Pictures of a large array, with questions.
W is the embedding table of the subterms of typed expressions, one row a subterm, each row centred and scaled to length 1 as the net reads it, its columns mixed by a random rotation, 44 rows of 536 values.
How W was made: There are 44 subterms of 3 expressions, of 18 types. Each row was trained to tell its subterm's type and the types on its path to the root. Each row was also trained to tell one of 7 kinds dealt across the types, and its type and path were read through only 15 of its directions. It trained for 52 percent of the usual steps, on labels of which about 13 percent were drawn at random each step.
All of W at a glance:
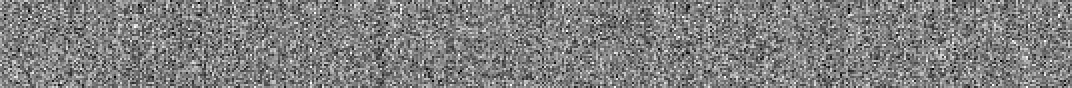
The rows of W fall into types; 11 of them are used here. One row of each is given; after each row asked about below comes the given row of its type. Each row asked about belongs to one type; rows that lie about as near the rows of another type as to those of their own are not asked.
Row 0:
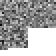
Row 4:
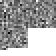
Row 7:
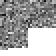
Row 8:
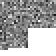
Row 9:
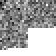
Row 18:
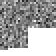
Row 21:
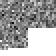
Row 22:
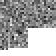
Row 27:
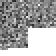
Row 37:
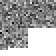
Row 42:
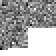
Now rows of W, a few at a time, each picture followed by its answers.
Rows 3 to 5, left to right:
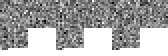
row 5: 9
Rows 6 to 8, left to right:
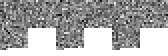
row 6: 4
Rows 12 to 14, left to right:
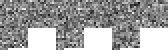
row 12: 7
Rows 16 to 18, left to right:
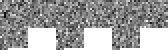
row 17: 42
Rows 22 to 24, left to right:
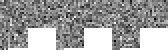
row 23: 7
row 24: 0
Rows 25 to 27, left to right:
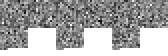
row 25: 4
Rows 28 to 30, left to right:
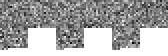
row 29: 27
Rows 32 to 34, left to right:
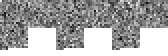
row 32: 21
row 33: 0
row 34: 9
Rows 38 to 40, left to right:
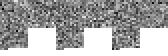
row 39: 42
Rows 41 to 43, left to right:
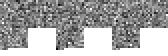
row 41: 4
